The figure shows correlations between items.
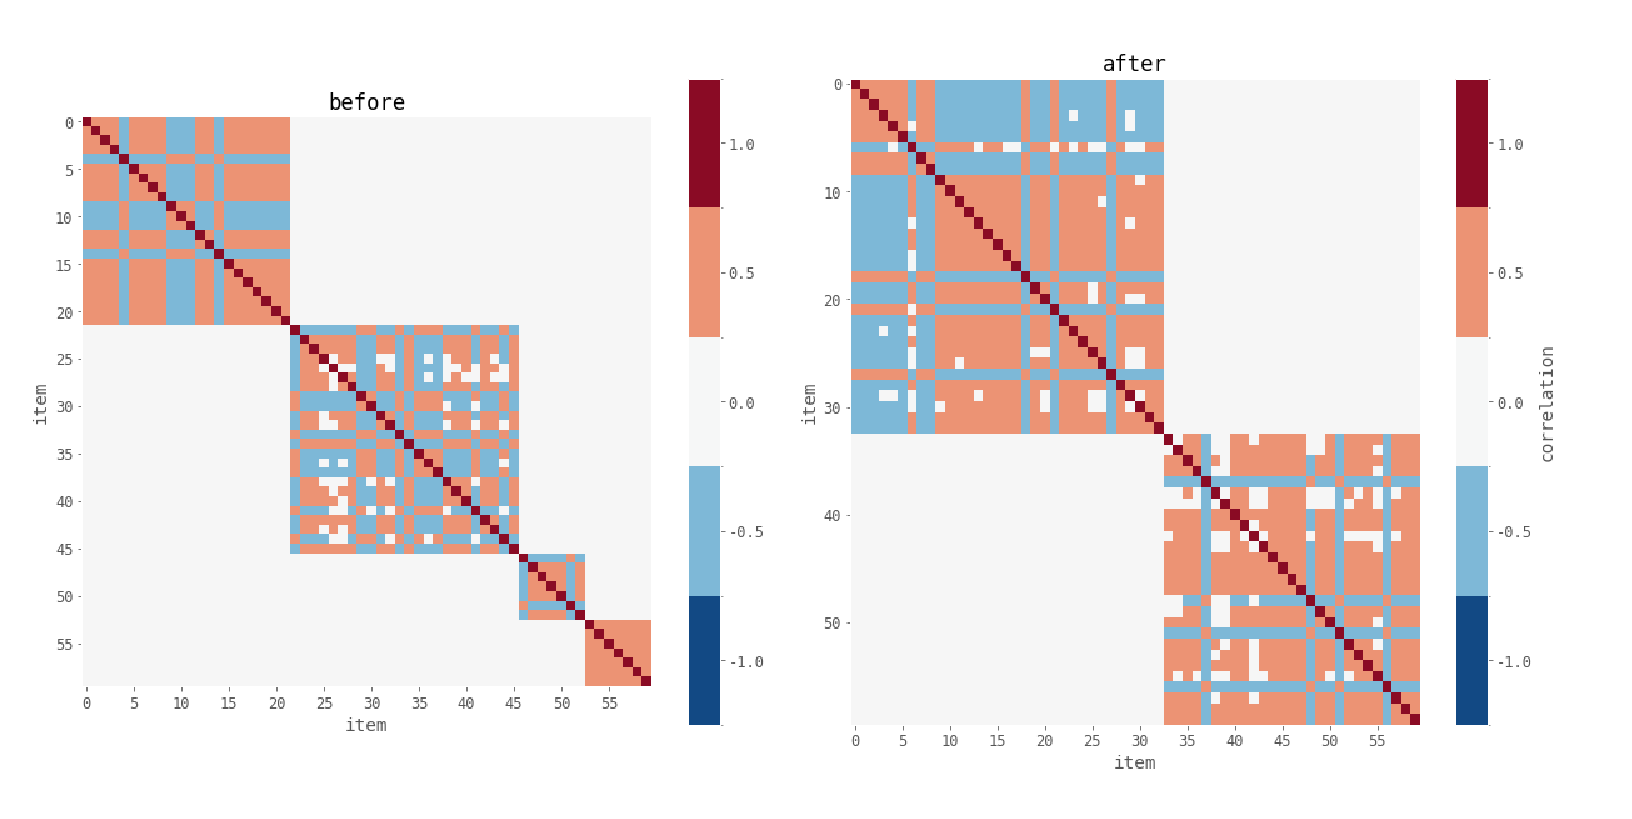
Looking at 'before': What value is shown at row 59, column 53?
0.5
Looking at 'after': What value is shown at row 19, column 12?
0.5
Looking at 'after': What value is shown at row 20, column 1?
-0.5
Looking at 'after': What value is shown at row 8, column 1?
0.5
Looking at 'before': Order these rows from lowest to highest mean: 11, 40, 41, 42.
11, 41, 40, 42
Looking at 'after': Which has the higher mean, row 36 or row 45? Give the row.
45
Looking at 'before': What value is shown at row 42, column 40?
0.5
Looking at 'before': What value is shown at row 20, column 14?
-0.5
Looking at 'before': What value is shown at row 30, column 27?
-0.5
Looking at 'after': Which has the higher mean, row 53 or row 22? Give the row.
53
